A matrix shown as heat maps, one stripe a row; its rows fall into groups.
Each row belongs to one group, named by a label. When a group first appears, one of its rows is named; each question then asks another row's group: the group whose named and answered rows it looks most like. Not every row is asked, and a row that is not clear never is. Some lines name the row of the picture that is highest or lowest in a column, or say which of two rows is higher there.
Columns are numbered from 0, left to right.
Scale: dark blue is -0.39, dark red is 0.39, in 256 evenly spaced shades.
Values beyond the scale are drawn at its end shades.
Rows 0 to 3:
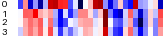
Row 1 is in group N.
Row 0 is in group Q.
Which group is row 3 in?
N
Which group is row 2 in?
N
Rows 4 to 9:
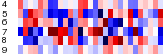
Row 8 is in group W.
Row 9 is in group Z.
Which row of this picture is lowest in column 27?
5
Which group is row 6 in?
N
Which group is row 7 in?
Q
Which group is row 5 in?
Z
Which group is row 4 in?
Z
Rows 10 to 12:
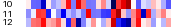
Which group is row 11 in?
Z
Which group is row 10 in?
W
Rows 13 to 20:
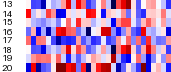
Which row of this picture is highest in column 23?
20
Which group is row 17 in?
Z
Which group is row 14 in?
Z
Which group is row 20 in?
Q
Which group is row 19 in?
N
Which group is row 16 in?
Q
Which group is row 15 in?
W
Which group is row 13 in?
W
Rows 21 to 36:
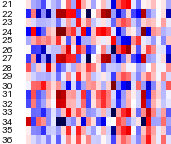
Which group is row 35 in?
W
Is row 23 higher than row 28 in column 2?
No
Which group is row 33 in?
W
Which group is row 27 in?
Q
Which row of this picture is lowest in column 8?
30
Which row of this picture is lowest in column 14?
34
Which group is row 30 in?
N
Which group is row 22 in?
Q
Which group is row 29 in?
W
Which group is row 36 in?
W
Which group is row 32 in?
Q
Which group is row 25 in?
N
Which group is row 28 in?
Z
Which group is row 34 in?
Z
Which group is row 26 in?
W
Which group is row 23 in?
W
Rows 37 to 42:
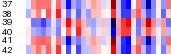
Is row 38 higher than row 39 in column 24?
No
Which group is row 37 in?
N
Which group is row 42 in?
N
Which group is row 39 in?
W
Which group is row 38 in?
N
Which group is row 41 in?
N
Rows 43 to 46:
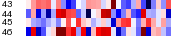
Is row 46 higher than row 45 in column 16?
Yes
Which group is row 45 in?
W
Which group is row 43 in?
N
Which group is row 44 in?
Q
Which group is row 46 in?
Q
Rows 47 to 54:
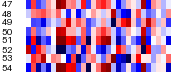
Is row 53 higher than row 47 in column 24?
Yes
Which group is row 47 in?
Q
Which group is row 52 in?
Z
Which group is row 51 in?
Q
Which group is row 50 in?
Q
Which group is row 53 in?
N
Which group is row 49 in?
W
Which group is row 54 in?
Q
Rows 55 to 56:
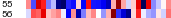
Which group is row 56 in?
N
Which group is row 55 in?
Z
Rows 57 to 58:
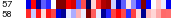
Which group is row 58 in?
Z
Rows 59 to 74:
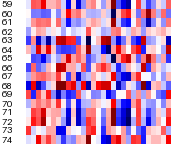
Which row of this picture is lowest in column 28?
63
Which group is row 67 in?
N
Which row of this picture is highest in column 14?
68
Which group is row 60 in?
W
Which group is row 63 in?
Q
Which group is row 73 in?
Z
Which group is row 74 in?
Z
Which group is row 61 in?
N
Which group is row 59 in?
N
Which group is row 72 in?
N
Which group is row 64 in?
Z
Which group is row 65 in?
W
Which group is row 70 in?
N
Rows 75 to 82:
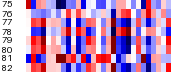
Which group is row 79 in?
N
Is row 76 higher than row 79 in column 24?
Yes
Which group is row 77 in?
N
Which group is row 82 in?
N
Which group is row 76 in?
W
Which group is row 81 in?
Q
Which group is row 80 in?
N
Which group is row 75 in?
Z
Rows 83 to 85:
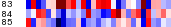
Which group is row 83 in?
Q
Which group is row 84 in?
Z
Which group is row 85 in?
Z
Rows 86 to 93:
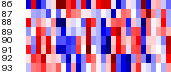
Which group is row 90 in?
Z
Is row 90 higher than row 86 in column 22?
Yes
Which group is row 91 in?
Z
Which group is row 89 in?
Z
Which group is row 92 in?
N
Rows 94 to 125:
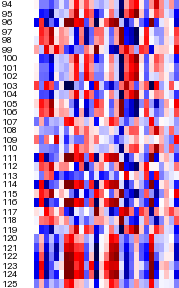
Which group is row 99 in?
Z
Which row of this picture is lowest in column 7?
103
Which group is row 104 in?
W
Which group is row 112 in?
N
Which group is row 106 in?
N
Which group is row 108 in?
W
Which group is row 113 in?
Z
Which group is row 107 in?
Q
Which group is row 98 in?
N
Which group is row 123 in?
Q
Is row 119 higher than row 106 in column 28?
No
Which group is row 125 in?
Q
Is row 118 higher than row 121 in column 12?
Yes
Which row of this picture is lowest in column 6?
103
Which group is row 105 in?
N
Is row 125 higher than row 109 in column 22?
No
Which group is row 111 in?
Q
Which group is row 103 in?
Z
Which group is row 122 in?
Q
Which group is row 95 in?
W
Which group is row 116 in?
Q
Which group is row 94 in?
W
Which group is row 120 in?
Q
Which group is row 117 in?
Z
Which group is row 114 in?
Q
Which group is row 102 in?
W
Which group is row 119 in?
W
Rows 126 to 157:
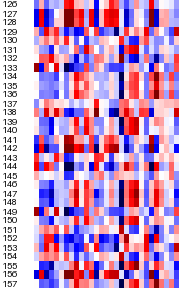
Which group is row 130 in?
N
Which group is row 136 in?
W
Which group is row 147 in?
W
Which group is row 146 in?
W
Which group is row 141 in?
Q
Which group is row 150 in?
W
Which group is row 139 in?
W
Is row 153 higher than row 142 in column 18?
Yes
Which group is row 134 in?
W
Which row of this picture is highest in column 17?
132
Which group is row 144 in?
Z
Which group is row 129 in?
Z
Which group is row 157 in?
W
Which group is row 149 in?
Z
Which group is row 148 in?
W
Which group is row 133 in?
Z
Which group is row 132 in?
N
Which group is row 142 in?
Q
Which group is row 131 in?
W
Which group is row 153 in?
Z
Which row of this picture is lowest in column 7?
144
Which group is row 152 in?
Z
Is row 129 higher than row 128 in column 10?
Yes
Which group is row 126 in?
Q
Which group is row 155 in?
W
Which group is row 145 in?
Z
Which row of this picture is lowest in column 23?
144
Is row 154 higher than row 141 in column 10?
No
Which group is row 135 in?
W
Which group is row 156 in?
Q
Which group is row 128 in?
Q
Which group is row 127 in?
Q
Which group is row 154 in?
N
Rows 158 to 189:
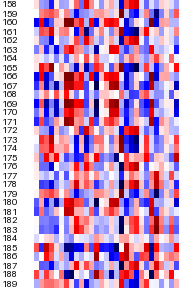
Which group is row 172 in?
W
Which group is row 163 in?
Q
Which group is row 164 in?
W
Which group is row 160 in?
Q
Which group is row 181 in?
Q
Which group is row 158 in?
W
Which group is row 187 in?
W
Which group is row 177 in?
W
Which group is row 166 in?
Q
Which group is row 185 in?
Z
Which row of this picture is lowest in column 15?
188
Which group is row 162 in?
W
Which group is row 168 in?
N
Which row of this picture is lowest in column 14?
185
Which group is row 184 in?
Z
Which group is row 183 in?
W
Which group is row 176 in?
W
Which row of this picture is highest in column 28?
175
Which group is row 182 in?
W
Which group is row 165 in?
N
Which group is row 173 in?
N
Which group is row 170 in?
Q
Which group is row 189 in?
N
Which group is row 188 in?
Z
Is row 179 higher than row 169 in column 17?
Yes
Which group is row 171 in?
Q
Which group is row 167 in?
Q
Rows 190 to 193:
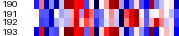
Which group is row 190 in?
Q
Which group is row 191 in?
W
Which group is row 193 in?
Q
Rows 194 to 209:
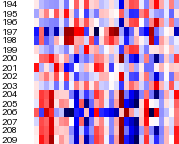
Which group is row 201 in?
Z
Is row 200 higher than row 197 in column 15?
No
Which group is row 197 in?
Q
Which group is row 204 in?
N
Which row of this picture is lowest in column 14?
206
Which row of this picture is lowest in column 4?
197
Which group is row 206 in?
Z
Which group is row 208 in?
N
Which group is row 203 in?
W
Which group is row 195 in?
N
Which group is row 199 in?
W
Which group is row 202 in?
N
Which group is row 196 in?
W
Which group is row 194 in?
W
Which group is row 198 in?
Q
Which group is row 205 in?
N
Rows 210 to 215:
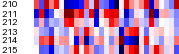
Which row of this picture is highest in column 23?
211
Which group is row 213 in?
W
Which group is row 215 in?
W
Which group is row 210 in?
Z
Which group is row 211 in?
Q
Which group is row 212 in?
Q
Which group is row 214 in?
N
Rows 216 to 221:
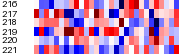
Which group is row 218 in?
N
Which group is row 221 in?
Z
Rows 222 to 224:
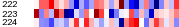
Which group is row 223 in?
Z
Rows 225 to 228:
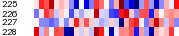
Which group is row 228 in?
Z
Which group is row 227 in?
W
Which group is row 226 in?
Z
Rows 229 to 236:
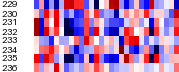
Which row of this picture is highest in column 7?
229
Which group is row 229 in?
Q
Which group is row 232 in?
Z
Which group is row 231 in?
Z
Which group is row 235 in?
Z
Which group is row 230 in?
Z
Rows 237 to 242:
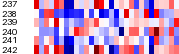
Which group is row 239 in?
Z
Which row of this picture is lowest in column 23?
242
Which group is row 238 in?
Z
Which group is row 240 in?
W
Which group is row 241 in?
Z
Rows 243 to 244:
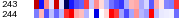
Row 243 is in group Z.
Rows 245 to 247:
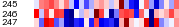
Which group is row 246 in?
Z
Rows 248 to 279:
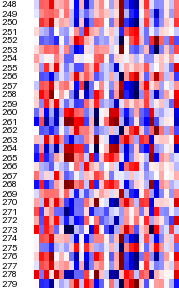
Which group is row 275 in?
W
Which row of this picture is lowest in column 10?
257
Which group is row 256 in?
W
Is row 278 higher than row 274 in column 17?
No
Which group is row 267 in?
Z
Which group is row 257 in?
N
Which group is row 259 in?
Z
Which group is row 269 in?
N
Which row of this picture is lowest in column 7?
273
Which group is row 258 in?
N
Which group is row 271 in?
Z
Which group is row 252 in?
W
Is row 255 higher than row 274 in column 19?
Yes
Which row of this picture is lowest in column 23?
273
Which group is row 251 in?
W
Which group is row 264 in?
Q
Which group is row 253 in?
N
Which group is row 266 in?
W
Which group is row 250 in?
N
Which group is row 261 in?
Q
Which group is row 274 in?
N
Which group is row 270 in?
Z
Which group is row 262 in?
W
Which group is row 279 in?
W
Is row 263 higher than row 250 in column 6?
No
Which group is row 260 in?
Q
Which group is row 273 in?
Z
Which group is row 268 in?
Q
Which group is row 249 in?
N
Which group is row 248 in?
N
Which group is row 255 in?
Z
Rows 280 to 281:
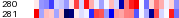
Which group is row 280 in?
W
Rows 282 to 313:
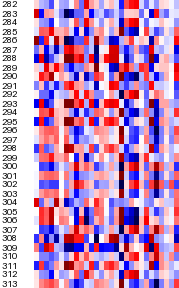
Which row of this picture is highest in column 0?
286
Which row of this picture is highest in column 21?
289
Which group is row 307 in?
W
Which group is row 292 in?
W
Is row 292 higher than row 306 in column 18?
Yes
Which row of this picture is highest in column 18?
309
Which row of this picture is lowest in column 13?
309
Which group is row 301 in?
N
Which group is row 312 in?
W
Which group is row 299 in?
N
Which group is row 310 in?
W
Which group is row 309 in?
Z
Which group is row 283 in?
Z
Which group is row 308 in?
Q
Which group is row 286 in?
Z
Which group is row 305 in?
N
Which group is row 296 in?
N
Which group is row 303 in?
N
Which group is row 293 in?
Q
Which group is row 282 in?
W
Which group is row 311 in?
Q
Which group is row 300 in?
W
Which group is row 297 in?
N
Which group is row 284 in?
W
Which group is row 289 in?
Z
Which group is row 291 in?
Q
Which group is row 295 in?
Q
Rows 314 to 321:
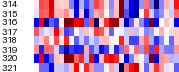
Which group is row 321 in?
W
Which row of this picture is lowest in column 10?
315
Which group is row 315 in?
N
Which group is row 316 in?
Q
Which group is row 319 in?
Z
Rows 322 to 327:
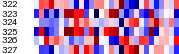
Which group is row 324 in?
W
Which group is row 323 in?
Q
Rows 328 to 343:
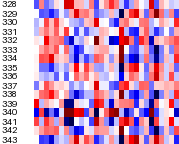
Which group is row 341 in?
Z
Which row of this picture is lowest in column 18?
340
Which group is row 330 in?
Z
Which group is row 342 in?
N
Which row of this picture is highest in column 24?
329
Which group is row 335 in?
W
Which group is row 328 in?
Q
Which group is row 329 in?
W
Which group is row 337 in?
Z
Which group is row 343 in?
W
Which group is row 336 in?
W
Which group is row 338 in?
N
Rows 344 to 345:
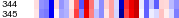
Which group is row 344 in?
W
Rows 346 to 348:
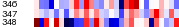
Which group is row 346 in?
W
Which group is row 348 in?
Z
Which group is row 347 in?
W
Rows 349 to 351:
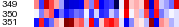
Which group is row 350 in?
Z
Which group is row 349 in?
Z
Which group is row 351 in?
Q
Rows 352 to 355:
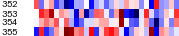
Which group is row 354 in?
N
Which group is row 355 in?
Q
